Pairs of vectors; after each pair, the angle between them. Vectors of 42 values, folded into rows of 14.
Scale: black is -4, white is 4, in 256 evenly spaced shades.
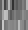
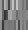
nearly opposite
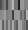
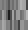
orthogonal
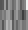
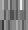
orthogonal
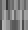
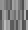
partly aligned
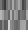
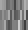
partly opposed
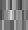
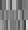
partly aligned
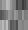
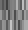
partly opposed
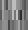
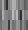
nearly parallel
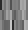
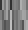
nearly parallel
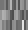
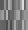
partly aligned
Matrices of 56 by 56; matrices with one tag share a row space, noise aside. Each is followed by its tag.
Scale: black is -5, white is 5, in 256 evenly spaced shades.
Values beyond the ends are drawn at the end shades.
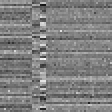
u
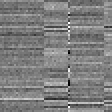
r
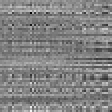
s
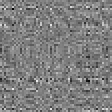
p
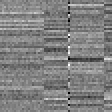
r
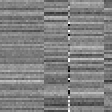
r
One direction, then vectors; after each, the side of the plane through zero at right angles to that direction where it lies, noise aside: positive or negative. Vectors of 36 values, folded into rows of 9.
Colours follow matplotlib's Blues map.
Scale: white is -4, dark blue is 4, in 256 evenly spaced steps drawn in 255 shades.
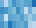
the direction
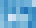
negative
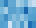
negative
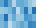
negative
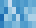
positive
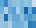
negative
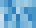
negative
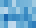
negative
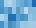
positive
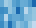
positive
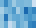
negative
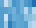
positive
